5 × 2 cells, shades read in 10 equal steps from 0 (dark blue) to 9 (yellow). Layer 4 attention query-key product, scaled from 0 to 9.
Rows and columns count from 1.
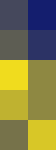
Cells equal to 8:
1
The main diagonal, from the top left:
2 1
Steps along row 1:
down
